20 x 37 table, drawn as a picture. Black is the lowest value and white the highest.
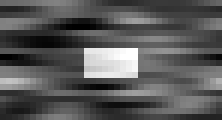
Ninth with the highest average: centre. Histogram: skewed, a long tail of high values. Calmest part: top right. Odd patch: higher, in the centre. Grain: streaks across. Slope: none.
